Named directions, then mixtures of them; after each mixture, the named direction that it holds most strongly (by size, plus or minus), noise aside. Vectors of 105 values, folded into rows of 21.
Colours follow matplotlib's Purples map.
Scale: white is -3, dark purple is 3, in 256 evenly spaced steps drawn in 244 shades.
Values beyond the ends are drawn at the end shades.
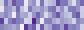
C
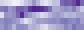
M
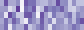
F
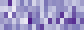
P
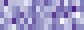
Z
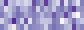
Z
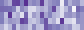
P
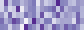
C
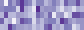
Z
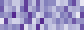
C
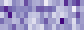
Z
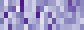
F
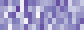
F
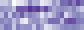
M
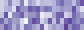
P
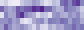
M
